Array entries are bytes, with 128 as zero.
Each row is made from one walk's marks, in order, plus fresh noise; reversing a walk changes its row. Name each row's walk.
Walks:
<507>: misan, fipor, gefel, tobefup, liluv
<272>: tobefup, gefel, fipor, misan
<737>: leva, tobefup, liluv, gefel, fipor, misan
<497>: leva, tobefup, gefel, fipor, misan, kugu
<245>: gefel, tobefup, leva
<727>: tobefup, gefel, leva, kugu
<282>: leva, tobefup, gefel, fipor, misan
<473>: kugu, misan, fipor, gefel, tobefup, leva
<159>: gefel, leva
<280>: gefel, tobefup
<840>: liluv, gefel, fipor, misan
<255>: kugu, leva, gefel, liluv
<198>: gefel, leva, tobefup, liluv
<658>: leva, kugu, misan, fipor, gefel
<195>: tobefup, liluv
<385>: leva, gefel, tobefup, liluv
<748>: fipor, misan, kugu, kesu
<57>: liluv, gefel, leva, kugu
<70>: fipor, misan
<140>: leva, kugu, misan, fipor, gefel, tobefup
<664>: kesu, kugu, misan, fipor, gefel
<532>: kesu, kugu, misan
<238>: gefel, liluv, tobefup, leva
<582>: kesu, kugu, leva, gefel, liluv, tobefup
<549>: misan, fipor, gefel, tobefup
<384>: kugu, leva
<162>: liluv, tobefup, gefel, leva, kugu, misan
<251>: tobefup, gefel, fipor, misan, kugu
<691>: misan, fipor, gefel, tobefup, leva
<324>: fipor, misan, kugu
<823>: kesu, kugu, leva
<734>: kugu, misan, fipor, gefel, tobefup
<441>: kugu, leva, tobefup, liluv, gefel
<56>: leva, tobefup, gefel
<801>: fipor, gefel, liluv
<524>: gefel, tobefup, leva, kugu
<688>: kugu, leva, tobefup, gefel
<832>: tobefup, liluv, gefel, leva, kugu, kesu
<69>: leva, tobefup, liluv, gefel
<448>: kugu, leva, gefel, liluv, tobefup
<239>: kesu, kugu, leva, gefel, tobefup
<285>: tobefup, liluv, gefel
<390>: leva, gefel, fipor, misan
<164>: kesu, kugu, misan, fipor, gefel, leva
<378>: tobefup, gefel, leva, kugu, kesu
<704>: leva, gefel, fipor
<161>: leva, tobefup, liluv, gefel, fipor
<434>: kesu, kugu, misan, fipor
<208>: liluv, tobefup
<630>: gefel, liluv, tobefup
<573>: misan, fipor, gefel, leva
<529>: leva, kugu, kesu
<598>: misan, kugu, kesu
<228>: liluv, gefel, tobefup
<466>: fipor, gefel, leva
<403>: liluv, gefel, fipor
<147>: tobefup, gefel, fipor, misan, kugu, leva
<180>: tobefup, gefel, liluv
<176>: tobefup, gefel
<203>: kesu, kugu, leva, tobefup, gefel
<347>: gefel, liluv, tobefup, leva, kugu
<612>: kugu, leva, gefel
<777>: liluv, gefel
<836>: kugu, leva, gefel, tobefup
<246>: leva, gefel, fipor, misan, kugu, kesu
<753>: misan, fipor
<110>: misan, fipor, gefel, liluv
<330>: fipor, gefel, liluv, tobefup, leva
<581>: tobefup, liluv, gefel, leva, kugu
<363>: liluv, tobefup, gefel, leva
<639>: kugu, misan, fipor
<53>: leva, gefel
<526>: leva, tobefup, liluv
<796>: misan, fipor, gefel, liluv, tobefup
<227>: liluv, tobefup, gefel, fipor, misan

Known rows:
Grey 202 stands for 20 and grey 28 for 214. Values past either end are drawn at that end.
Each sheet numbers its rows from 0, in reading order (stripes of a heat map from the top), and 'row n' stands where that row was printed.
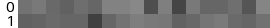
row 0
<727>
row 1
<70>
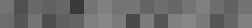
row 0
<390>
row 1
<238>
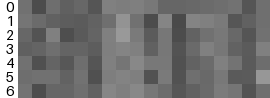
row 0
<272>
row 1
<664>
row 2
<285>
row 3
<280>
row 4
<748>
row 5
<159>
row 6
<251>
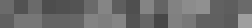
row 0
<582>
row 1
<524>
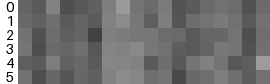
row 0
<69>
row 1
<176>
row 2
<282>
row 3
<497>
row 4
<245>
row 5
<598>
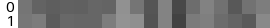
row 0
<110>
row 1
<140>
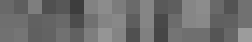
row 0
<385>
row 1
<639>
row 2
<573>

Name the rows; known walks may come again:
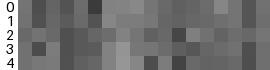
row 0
<246>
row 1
<272>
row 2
<529>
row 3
<737>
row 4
<581>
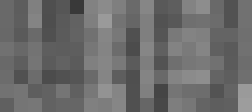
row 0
<385>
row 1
<69>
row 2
<630>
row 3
<532>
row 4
<176>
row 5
<582>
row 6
<573>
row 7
<524>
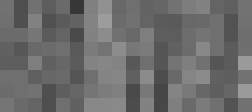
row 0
<704>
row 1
<161>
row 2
<56>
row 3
<324>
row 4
<245>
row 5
<639>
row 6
<347>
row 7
<363>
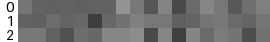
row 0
<110>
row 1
<70>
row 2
<162>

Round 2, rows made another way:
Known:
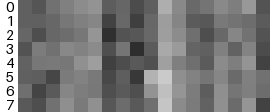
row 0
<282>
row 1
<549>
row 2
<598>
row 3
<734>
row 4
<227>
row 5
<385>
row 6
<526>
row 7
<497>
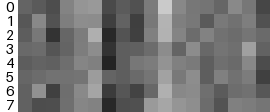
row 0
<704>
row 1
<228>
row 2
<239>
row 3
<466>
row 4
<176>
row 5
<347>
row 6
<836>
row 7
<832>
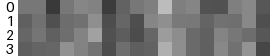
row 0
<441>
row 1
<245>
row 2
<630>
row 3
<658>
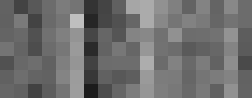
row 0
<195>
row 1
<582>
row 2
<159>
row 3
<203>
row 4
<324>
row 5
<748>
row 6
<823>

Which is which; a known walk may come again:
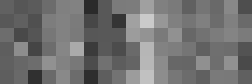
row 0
<176>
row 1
<385>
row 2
<198>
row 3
<836>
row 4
<658>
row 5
<285>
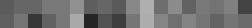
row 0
<524>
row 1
<239>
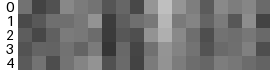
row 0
<526>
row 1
<251>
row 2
<507>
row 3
<691>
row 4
<280>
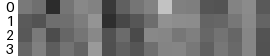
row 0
<441>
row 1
<378>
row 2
<245>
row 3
<238>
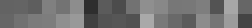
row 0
<164>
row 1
<227>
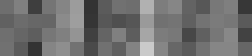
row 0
<612>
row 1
<748>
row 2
<688>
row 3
<69>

